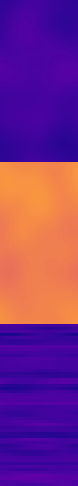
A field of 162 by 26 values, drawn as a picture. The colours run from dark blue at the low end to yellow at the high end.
The table splits into 3 rows of 1 panel. Panel 1,1: very low, smooth, faint in contrast. Panel 2,1: high, smooth, faint in contrast. Panel 3,1: very low, streaked across, faint in contrast.
